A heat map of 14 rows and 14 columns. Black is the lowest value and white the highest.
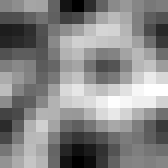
The middle right is the ninth with the highest average. The ninth with the lowest average is the bottom middle. There are no lone odd cells.
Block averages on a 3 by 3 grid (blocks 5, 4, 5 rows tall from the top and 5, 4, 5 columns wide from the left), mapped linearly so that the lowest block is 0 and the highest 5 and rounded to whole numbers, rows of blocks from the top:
0 2 2 / 2 4 5 / 2 0 2
